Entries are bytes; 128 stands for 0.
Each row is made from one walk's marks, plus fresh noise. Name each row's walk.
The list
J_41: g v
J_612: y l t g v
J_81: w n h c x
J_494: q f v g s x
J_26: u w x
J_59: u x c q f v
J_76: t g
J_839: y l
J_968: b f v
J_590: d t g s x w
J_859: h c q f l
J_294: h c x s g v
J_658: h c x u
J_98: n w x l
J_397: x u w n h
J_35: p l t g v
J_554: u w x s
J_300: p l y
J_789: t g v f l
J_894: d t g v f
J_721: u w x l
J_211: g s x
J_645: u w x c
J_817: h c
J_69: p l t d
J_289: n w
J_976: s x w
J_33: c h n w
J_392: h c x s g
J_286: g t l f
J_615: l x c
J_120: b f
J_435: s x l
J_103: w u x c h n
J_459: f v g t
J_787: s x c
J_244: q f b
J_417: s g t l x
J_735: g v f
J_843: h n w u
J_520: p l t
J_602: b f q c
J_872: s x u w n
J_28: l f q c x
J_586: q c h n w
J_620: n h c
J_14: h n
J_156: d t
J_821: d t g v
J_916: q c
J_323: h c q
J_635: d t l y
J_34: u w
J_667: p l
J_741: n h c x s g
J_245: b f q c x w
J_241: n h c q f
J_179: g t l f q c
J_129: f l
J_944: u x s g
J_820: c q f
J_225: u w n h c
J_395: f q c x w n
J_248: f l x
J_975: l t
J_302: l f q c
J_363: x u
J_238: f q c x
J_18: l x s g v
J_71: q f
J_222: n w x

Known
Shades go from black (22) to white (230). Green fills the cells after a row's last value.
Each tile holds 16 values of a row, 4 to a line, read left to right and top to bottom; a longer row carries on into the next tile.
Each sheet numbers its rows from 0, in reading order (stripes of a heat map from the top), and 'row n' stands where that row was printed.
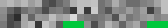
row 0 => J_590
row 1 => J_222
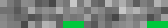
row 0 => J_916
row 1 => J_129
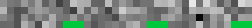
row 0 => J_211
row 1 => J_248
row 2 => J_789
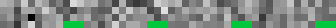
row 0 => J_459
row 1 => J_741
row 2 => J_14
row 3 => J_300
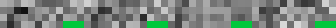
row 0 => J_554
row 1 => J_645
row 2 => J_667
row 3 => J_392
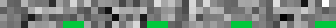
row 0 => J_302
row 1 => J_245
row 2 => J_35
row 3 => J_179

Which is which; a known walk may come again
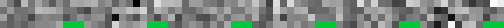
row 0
J_129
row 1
J_241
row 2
J_34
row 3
J_35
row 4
J_18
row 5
J_494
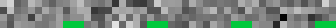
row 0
J_289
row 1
J_392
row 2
J_363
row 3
J_602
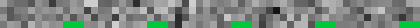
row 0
J_817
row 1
J_33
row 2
J_69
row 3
J_976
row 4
J_120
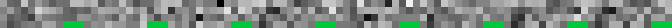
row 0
J_248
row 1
J_14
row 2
J_586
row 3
J_872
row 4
J_179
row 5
J_721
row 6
J_590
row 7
J_554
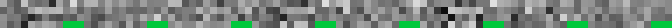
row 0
J_302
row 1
J_156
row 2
J_620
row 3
J_238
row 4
J_222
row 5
J_245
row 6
J_635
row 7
J_839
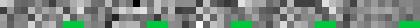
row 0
J_81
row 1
J_859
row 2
J_294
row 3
J_741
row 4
J_667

